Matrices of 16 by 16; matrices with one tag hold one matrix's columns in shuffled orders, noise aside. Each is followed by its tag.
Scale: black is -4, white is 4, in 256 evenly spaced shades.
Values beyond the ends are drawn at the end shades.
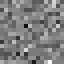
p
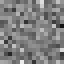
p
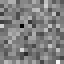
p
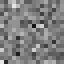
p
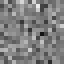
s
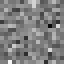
p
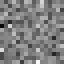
p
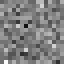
p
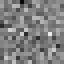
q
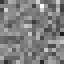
s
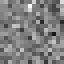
s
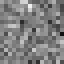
s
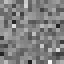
p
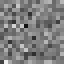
p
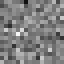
q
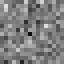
s
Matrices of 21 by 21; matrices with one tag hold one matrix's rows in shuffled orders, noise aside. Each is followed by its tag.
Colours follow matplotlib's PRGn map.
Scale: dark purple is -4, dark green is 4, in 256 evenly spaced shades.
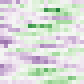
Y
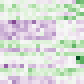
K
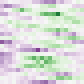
Y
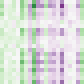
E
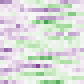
Y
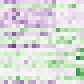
K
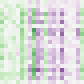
E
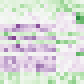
K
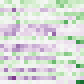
K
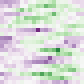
Y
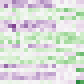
K
